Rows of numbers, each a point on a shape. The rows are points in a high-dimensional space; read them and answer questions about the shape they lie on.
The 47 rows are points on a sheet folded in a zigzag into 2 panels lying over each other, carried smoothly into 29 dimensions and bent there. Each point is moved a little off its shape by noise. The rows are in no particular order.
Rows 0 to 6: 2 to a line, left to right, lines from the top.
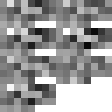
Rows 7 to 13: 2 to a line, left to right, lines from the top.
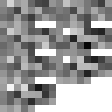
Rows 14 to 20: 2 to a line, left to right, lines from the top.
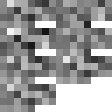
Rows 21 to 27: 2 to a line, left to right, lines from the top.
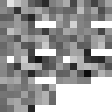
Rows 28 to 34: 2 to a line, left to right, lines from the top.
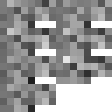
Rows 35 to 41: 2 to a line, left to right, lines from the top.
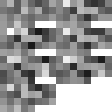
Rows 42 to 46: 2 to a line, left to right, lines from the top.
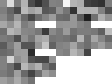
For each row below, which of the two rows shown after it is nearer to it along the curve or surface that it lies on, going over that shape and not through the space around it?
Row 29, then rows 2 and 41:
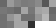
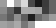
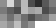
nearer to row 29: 41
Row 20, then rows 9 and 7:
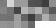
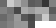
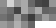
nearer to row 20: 9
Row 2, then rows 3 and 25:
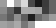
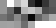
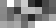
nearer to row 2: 3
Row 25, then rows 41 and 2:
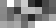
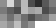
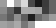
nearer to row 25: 41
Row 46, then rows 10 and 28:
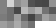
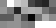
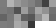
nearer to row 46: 10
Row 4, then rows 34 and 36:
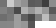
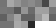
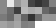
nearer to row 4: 36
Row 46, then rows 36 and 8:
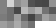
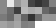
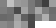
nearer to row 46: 36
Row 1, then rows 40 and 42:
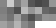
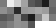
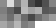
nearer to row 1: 42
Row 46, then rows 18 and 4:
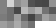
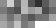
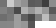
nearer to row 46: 4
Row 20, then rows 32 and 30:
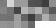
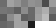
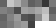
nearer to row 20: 30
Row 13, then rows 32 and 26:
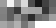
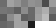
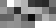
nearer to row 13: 26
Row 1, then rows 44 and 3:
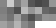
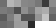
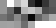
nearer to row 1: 3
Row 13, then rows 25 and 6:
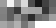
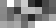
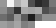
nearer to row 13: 6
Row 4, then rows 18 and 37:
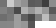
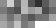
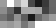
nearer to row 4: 18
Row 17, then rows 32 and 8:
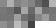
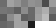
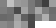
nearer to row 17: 8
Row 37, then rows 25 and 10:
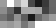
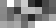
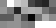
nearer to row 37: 10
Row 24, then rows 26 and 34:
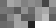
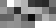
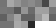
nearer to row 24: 34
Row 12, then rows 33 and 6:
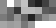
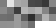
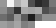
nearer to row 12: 33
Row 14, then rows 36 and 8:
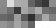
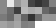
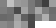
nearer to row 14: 8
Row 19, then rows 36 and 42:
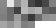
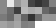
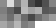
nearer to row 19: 36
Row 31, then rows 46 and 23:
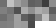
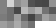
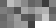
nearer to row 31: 23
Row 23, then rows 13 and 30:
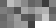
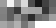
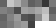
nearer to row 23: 30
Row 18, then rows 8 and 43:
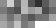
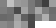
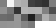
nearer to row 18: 43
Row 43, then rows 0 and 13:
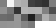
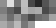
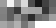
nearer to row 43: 0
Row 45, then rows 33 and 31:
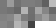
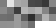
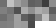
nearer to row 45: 31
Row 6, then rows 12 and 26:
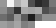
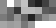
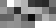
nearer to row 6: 26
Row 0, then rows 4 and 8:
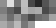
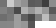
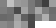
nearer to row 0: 4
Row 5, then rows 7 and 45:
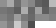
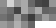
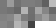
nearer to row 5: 7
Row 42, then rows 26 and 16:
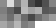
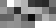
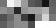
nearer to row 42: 26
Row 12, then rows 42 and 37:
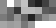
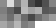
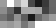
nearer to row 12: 42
